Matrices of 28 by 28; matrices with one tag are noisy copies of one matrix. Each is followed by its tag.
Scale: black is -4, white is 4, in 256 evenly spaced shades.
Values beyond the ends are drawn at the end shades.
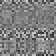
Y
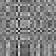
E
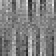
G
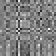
E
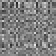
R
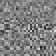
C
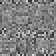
Y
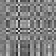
E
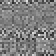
Y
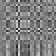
E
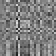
E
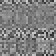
Y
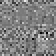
Y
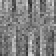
G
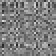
R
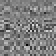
C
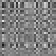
R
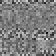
Y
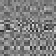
C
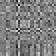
E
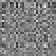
R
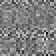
Y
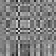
E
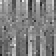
G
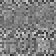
Y
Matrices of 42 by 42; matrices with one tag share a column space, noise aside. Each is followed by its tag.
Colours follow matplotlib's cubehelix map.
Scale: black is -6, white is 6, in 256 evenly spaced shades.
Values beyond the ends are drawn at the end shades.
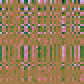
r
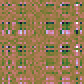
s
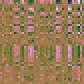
r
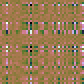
s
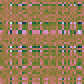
s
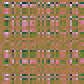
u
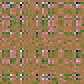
u
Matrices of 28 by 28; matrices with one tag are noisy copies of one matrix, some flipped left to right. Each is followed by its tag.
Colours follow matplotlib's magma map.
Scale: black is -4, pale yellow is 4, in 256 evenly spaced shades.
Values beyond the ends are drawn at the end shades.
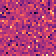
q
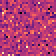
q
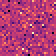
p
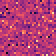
q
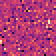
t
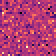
q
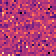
q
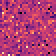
q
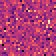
t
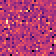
t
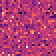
q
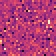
t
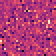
t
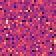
t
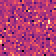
t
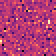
t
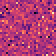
q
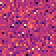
p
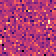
t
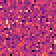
t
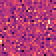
t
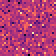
p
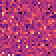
q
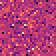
p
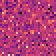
q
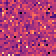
q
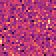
t
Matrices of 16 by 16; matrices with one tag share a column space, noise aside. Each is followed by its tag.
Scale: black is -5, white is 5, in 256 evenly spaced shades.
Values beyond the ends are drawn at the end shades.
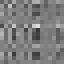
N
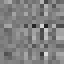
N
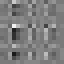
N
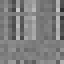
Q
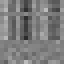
Q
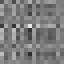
N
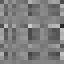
N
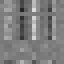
Q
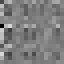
N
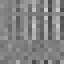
Q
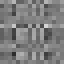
N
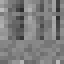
Q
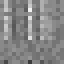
Q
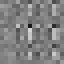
N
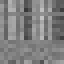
Q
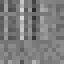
Q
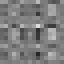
N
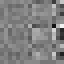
N
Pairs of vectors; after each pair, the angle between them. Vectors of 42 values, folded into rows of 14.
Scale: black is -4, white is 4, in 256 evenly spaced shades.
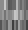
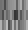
nearly opposite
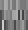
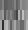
nearly opposite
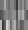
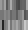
partly aligned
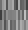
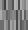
nearly opposite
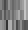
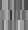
partly opposed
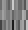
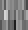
orthogonal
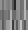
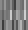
nearly parallel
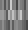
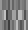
partly aligned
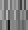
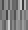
nearly opposite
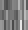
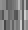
nearly parallel
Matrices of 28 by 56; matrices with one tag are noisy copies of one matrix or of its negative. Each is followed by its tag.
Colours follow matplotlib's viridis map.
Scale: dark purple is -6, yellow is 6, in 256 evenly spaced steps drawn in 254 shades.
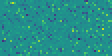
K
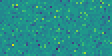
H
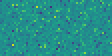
H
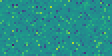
H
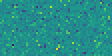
H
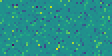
H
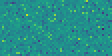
K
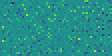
K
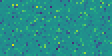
H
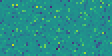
H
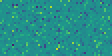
H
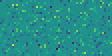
H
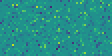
H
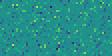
H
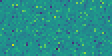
H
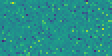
K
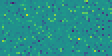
K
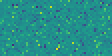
H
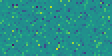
H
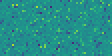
H
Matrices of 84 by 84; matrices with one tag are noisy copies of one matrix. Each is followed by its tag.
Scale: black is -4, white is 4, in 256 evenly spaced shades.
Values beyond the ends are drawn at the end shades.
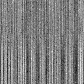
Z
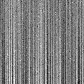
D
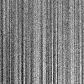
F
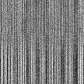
Z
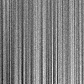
F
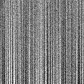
D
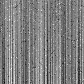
D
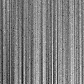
F
